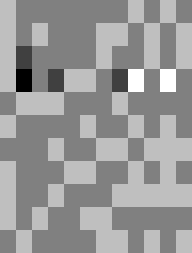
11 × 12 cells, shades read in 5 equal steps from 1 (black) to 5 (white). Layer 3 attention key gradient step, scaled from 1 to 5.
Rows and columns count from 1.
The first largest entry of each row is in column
1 1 1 9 2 1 4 1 1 1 2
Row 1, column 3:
3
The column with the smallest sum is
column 2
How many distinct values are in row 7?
2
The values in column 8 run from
2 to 4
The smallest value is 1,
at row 4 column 2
